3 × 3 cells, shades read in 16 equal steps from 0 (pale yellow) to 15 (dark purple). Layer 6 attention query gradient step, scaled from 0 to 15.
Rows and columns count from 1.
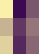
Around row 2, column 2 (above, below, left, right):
15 13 4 8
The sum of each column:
6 40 27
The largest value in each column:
4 15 10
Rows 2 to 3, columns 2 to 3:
12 8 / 13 9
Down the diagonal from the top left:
0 12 9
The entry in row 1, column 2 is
15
